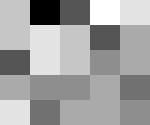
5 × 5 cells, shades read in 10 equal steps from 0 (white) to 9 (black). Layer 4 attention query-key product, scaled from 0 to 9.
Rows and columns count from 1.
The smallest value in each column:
1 1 2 0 1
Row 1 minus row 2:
0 8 4 -6 -2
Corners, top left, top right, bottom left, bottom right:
2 1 1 4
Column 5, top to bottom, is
1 3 3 5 4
